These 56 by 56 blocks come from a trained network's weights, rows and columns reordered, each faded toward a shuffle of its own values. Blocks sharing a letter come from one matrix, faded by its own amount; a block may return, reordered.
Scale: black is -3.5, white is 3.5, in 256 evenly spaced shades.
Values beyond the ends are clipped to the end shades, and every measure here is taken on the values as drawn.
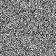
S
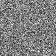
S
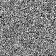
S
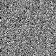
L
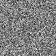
S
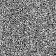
L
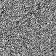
S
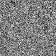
S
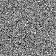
L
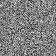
S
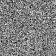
L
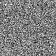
S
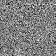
S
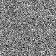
L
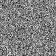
L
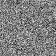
S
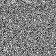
L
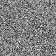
S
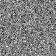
L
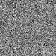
L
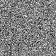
S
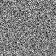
L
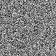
L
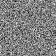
S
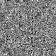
L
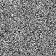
L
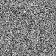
L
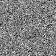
L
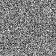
S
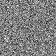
S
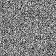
S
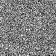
S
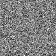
L
